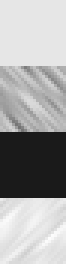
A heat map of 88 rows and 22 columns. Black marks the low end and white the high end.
It is made of 4 by 1 panels. Panel 1,1: very high, flat. Panel 2,1: high, slanting down to the right. Panel 3,1: very low, flat. Panel 4,1: very high, slanting up to the right, faint in contrast.
